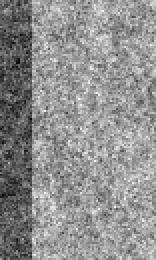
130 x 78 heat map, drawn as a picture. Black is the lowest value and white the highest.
Seam: vertical, 20% of the way across, the right part higher. Grain: blotchy. Stripes: none.
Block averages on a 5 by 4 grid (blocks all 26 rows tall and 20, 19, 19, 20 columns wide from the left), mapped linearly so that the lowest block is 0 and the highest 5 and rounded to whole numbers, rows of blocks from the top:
0 4 5 4 / 0 4 5 4 / 0 4 5 5 / 0 4 4 5 / 1 5 4 5
